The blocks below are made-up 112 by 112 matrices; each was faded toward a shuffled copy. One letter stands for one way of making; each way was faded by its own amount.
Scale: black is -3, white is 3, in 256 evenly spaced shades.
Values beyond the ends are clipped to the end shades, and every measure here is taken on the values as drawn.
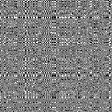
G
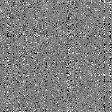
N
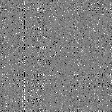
N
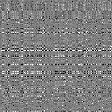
G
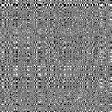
G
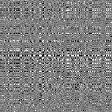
G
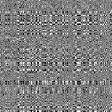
G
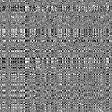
G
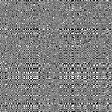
G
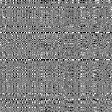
G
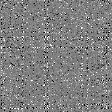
N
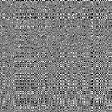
G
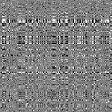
G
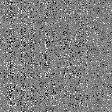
N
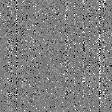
N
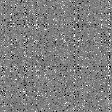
N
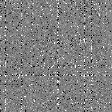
N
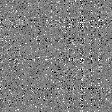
N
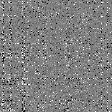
N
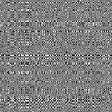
G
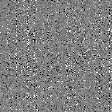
N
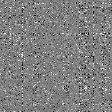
N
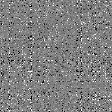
N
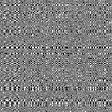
G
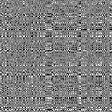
G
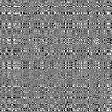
G
